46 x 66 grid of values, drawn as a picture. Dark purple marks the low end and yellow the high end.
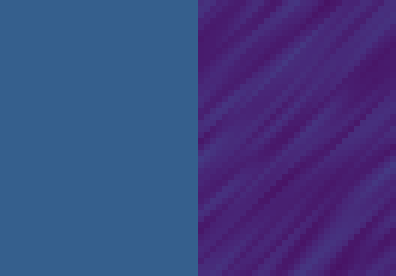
The table splits into one row of 2 panels. Panel 1,1: low, flat. Panel 1,2: very low, slanting up to the right, faint in contrast.
